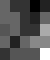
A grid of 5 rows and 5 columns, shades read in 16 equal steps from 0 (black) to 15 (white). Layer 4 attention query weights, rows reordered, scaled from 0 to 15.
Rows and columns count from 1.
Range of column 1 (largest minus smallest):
3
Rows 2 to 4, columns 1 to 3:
6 6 3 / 5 6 3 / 6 2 6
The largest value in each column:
6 6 6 8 15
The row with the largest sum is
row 5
